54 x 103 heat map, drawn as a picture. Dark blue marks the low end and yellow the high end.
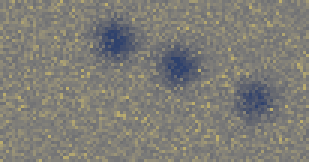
No single row or column stands out from its neighbours. No overall slope runs across the table. Three dips sink into the field.
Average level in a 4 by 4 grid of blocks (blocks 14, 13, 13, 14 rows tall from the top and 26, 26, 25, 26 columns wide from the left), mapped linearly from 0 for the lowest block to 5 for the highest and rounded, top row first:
5 2 5 5
5 2 0 4
5 5 4 1
5 5 5 4
